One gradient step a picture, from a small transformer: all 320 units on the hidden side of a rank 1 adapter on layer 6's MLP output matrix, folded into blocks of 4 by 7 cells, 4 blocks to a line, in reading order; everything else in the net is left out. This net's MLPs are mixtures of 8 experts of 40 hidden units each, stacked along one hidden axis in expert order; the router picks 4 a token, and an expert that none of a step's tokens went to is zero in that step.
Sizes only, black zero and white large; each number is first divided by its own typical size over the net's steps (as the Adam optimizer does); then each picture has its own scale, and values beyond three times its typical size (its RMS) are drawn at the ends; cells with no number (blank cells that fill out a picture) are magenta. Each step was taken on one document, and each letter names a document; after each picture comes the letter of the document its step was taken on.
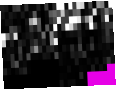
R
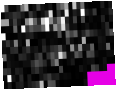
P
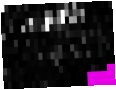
P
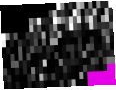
R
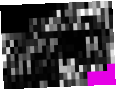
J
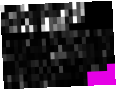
P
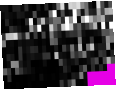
R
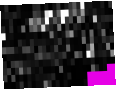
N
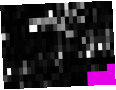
N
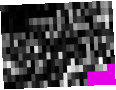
J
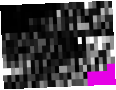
J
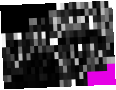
R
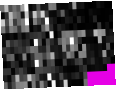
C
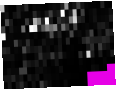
P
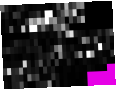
N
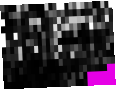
R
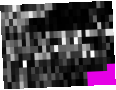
C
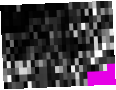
J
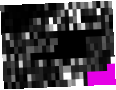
J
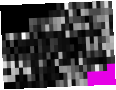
J
